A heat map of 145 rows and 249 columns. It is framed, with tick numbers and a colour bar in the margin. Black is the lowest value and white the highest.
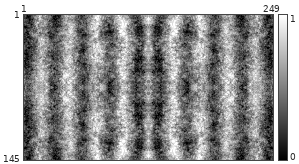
No overall slope runs across the table. Upright stripes repeat 9 times across the table. Its left and right halves mirror each other, and so do its top and bottom. No row or column stands out. Overall the values sit about 50% of the way up the scale.
